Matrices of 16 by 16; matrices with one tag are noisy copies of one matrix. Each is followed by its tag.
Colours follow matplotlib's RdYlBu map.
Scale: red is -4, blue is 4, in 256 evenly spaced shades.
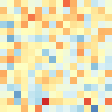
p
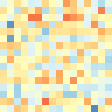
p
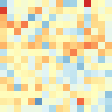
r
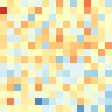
r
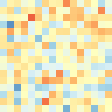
p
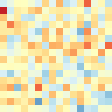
r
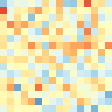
r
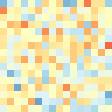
r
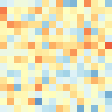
r
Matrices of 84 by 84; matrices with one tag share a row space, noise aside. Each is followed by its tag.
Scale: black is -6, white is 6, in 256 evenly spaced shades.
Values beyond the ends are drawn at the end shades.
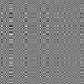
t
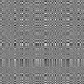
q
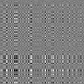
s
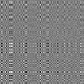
t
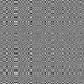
s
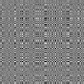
q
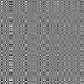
t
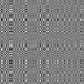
t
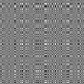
q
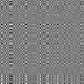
t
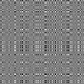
q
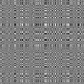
q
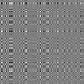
t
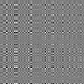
s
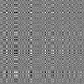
s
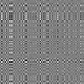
t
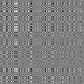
s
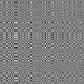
s
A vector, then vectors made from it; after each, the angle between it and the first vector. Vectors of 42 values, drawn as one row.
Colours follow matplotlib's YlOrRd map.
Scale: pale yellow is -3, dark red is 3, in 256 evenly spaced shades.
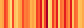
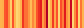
nearly parallel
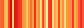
nearly opposite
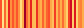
orthogonal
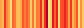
nearly parallel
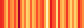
partly opposed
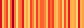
orthogonal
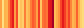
orthogonal
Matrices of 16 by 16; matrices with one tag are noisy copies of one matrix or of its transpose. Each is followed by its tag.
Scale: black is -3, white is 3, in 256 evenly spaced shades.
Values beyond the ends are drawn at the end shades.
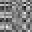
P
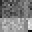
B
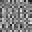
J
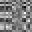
P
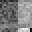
B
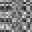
P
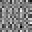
J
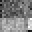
B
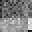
B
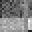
B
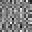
J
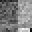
B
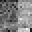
B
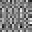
J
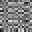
J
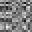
P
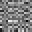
J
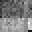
B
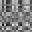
P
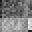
B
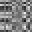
P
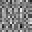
J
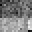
B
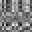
P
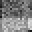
B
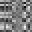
P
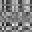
P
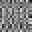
J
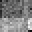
B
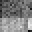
B
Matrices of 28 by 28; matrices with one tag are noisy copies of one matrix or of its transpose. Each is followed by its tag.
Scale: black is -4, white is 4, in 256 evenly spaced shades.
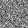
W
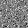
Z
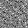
W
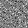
W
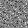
W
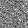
W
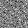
W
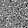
Z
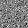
Z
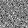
W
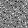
W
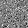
Z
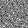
W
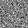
W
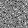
W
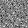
W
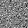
Z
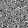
Z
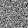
Z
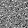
Z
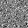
Z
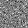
W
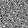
W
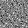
W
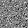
Z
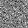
W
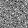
W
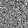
W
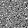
Z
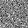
W
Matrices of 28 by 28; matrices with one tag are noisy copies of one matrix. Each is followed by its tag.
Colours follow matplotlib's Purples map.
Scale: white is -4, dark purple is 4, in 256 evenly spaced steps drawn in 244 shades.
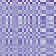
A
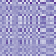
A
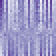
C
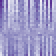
C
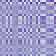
A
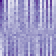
C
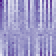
C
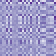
A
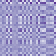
A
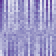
C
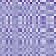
A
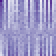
C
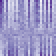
C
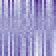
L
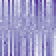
L
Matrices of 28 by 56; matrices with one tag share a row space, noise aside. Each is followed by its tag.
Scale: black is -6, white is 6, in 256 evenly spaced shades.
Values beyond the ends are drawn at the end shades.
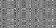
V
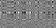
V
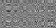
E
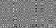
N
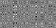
N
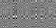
N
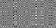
N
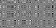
V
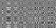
E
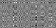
N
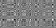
V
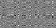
V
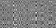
N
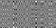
N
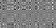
V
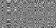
E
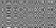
E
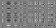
E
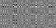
N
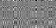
N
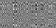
N
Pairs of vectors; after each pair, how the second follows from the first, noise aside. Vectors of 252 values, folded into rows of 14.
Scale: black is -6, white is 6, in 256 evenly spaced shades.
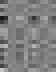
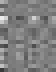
negated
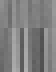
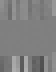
partly zeroed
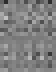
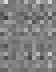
negated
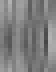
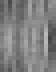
negated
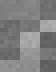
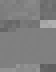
partly zeroed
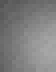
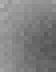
negated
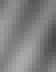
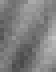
negated
